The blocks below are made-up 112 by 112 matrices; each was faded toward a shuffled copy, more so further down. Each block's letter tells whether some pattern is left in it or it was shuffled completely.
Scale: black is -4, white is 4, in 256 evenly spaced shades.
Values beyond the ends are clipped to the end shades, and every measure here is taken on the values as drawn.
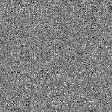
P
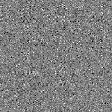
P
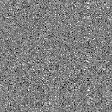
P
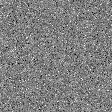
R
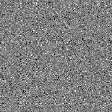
P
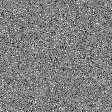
R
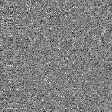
P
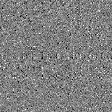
P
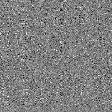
P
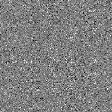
P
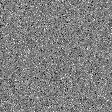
R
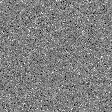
R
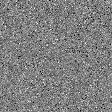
R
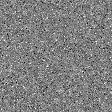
R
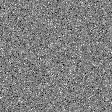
R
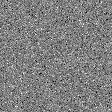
R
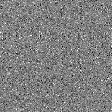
P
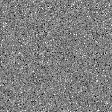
P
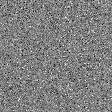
R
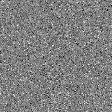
P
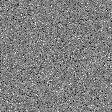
R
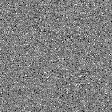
P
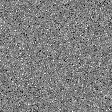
R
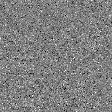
P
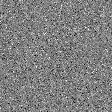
R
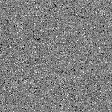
P
